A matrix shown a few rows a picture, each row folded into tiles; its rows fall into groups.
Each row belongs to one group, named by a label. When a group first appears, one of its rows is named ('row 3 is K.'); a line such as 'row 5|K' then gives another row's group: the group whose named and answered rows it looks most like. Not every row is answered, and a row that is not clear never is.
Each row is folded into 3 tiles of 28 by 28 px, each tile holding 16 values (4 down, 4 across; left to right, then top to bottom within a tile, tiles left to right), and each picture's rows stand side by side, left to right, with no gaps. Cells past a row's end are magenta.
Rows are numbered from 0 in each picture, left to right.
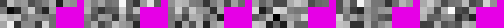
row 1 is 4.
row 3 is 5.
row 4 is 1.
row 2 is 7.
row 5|7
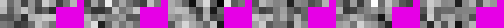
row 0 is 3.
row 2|4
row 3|1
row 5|7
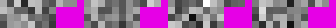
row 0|4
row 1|7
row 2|5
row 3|7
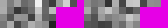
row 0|4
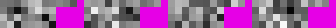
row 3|7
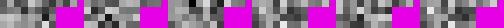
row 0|1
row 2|4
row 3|7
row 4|3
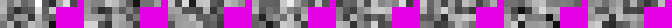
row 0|4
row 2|4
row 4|5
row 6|5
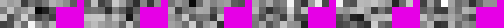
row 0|7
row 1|1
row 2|5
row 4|3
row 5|1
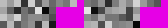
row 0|4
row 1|5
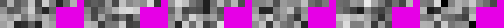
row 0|1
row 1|5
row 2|7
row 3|5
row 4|1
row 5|5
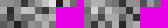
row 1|7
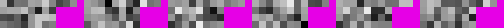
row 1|4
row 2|7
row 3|5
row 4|7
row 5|7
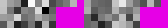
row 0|4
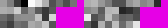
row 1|7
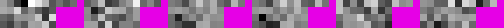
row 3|3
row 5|3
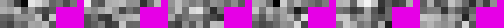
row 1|3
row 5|1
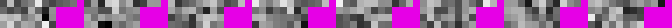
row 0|1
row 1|1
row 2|3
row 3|4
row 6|4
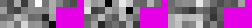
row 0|5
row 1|4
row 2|1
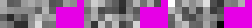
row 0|3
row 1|7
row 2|4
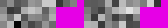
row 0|5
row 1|5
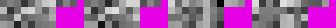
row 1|5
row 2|4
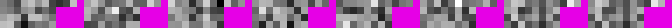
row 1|7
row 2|4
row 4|1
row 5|4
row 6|7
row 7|7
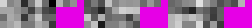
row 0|4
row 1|5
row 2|1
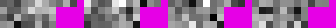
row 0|5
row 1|3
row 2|5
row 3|1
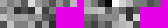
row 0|4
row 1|3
